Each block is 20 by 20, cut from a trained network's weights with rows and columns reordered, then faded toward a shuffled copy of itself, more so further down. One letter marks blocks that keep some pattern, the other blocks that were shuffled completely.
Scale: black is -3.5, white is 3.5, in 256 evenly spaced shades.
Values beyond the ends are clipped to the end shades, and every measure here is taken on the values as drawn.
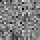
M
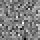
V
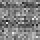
M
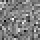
V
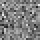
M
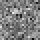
V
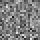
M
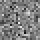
V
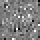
V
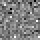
V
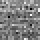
M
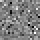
V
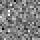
V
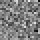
M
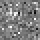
M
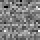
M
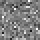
V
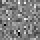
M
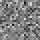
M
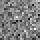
V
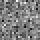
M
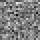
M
